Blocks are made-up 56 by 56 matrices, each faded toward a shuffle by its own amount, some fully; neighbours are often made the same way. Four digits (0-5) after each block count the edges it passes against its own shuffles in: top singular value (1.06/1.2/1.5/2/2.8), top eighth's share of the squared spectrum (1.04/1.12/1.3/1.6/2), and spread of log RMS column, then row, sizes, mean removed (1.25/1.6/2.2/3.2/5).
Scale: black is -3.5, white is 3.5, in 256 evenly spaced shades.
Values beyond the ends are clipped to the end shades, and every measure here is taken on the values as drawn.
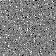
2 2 0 0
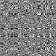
4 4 2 3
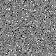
2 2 0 0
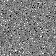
0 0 0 0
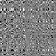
4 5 3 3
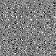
4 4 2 2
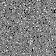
2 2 0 0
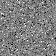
1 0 0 0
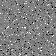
0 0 0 0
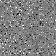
3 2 1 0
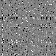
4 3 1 1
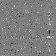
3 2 0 0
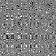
4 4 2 2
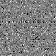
3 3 1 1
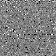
3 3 1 2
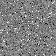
0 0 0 0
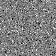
0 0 0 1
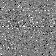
2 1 0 1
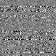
2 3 0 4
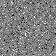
0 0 0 0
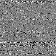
2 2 0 3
